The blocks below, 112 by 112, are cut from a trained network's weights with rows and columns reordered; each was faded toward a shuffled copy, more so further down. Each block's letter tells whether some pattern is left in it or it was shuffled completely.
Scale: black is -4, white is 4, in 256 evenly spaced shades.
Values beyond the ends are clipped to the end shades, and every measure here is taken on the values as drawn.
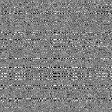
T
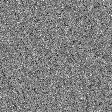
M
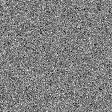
M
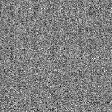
T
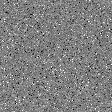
M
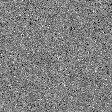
M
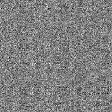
T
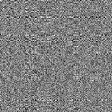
T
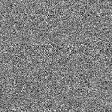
T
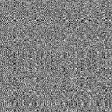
T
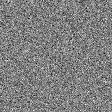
M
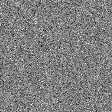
M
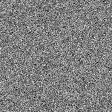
M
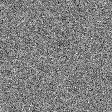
M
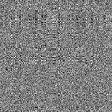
T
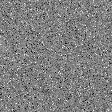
M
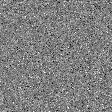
M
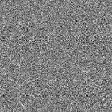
T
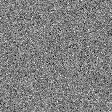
M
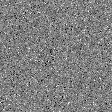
M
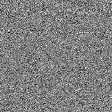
T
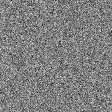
M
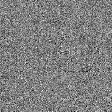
T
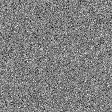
M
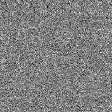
T
